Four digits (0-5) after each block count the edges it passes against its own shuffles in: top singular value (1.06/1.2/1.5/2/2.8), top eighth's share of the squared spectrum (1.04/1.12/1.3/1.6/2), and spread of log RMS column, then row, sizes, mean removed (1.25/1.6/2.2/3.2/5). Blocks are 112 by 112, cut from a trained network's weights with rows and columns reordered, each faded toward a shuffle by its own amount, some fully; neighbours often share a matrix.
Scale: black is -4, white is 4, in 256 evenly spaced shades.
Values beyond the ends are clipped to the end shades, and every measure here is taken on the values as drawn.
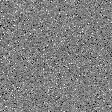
0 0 0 0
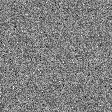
0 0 0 0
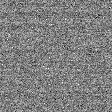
2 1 0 0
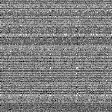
5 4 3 3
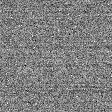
2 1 0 0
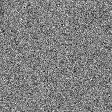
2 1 0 1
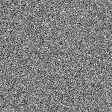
0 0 0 0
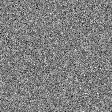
0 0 0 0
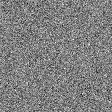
0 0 0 0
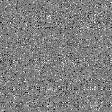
4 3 0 3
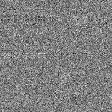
3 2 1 2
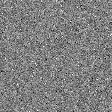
2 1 1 0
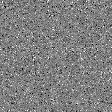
3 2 0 1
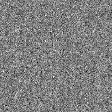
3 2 1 2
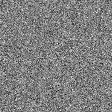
1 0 0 0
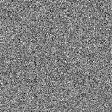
3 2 1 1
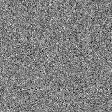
2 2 0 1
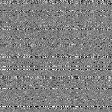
5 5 0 4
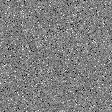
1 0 0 0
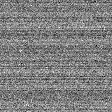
4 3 1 2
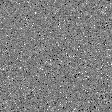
1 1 0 0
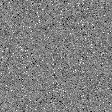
2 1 1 0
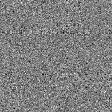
3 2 1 1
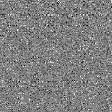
4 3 1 2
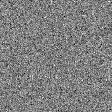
3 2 0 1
